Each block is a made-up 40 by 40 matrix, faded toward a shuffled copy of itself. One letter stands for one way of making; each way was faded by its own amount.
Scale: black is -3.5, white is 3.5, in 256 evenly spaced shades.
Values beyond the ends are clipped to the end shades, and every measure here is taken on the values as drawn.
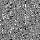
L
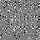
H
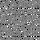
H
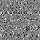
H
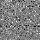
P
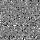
P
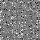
L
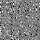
L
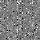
L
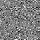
H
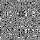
H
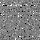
P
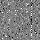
L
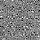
H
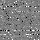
P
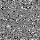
P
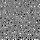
P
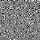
H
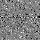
P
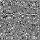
H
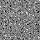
L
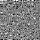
H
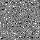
P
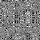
H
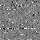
P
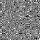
H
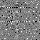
H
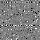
H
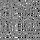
H
